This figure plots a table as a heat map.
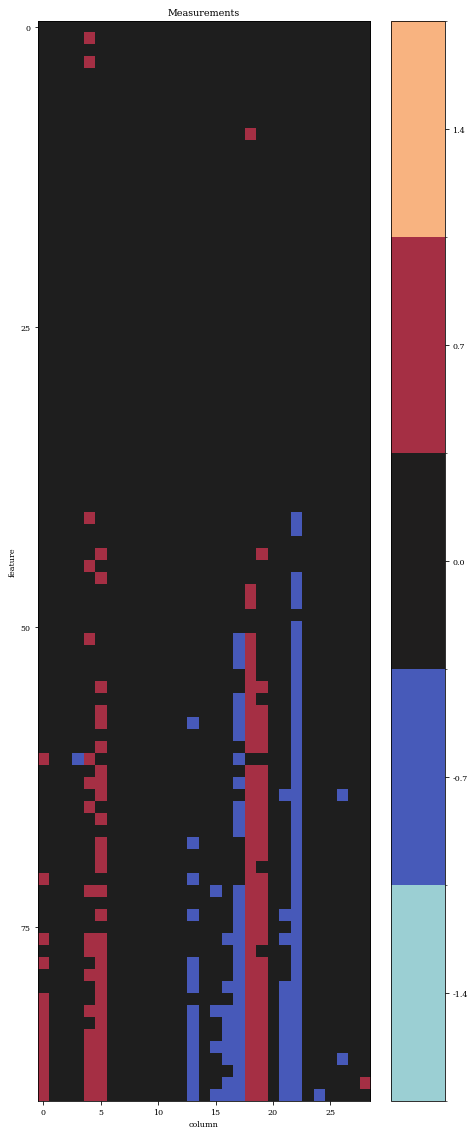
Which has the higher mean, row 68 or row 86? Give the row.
68
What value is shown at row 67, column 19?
0.7
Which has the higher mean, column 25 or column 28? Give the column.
28
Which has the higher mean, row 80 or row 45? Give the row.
45
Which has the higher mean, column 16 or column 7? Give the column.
7
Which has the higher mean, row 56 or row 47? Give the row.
47
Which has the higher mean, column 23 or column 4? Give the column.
4
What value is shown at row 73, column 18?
0.7
